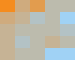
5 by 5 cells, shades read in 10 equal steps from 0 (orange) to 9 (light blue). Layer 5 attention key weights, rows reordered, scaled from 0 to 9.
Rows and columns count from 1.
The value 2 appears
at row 1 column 3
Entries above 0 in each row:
4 5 5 5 5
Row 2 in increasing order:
4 5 6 7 9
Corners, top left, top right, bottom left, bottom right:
0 6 5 9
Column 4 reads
6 6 6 5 9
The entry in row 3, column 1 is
5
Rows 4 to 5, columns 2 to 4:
7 6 5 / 6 6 9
